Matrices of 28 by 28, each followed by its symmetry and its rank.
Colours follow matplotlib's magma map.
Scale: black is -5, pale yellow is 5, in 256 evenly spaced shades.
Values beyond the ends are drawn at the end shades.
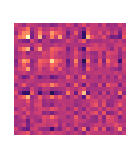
symmetric, rank three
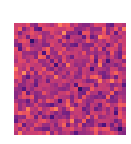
symmetric, full rank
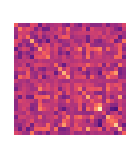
symmetric, rank five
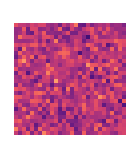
neither, full rank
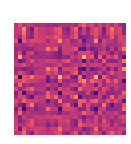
neither, rank three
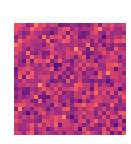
symmetric, full rank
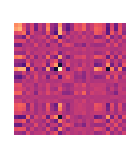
symmetric, rank two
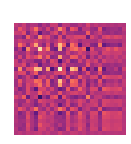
symmetric, rank two
